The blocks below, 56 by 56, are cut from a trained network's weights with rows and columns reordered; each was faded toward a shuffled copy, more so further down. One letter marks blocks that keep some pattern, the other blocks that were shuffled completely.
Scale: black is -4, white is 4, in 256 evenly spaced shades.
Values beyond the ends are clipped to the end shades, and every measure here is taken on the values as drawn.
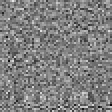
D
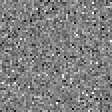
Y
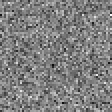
Y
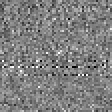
D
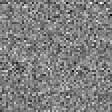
D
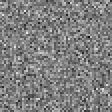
Y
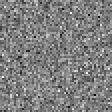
Y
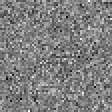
Y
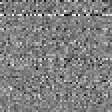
D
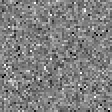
Y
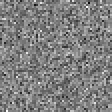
Y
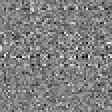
D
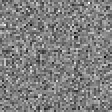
D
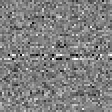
D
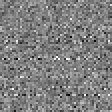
D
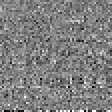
D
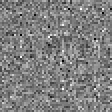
D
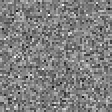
Y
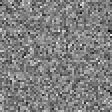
Y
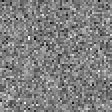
Y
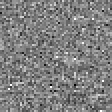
D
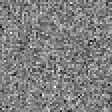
Y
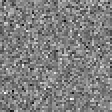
Y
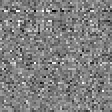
D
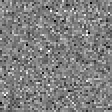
Y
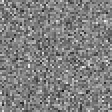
D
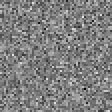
Y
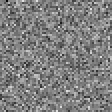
D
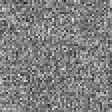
D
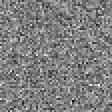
Y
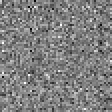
D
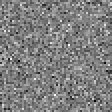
Y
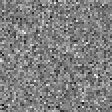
Y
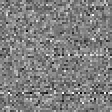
D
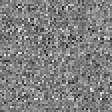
D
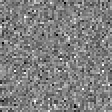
D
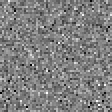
Y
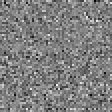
D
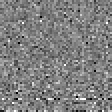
D
